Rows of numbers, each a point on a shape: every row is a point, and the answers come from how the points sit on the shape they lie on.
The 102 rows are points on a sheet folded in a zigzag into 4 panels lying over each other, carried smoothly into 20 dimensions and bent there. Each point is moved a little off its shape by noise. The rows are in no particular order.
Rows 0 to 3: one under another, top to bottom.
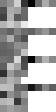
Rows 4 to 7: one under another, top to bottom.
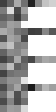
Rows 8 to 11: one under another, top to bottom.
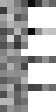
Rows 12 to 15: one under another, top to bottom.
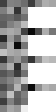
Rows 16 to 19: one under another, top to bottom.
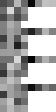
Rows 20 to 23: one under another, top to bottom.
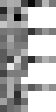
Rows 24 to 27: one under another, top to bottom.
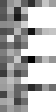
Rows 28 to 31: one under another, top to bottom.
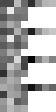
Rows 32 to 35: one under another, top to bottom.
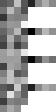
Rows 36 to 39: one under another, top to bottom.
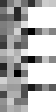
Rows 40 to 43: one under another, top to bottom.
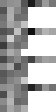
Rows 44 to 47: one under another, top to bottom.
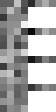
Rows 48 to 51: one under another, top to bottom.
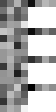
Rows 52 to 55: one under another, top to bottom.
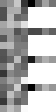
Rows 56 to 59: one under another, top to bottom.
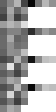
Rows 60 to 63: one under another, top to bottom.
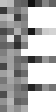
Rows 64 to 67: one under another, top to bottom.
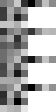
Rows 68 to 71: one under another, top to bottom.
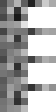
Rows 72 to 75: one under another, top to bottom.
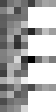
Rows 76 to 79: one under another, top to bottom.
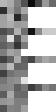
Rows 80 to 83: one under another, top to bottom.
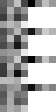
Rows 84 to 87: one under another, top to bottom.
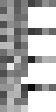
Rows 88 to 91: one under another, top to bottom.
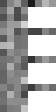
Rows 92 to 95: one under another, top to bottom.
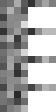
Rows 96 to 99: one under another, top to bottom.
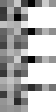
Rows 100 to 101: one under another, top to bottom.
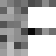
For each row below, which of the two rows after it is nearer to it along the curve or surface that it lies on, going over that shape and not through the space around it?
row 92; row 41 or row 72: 41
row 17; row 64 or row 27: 27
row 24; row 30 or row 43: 43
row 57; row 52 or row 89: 89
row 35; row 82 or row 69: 69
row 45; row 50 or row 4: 50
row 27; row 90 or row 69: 90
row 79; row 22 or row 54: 54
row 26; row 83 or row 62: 83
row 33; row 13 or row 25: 13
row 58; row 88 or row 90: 88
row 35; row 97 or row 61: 61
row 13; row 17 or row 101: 101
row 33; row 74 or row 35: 74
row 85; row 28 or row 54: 54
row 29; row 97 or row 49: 97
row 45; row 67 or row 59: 67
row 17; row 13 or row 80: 80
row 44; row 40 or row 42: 42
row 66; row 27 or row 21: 27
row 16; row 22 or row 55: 22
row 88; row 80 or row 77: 77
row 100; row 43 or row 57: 57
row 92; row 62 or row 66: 62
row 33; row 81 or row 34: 34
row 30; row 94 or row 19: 19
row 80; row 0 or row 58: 0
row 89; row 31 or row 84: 84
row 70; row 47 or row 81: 81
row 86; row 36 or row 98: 36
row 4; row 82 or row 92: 92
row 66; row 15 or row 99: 99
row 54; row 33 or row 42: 42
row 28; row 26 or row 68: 68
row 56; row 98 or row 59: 98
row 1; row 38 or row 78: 78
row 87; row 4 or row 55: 55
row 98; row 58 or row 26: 26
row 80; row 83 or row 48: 83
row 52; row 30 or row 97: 30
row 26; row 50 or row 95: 50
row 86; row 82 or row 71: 71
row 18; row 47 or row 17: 17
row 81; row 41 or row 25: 25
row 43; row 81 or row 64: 64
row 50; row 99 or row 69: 99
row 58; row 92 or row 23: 92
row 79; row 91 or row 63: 91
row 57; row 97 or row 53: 53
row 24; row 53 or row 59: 59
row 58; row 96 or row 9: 9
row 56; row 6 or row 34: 34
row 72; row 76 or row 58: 58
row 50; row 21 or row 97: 97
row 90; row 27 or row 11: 11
